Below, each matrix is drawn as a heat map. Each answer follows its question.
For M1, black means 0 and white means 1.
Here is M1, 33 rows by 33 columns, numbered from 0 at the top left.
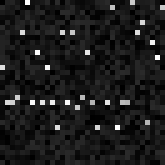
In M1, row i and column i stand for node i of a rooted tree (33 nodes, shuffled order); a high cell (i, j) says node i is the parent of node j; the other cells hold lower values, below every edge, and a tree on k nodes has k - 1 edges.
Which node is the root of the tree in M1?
20
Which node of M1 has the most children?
20
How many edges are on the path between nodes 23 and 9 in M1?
4
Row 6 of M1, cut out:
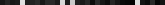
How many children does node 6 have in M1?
4
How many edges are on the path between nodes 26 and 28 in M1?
6
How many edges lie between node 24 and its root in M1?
1
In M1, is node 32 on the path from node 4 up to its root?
no
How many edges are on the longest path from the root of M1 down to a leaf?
3
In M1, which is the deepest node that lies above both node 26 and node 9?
13
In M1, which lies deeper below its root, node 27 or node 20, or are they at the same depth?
node 27
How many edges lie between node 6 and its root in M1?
1
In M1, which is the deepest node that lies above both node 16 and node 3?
19
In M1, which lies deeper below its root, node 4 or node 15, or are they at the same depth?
the same depth
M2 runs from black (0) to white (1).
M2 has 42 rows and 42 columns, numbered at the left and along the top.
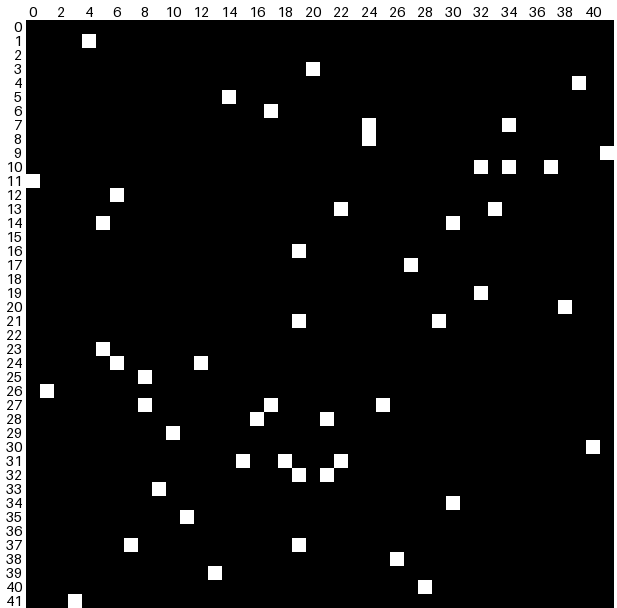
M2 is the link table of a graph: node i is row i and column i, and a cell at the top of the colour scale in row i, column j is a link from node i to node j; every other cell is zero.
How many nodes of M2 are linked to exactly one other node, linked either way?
5
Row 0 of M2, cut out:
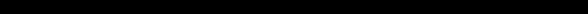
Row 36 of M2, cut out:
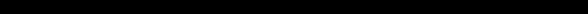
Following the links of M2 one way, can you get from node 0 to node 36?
no
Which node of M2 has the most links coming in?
node 19
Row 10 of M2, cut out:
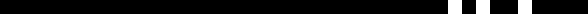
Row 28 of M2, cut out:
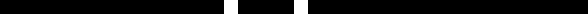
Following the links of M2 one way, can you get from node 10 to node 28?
yes
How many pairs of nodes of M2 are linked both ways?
3
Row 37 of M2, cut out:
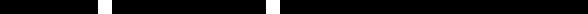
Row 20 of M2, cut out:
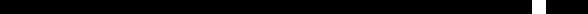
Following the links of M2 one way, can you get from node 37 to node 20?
no
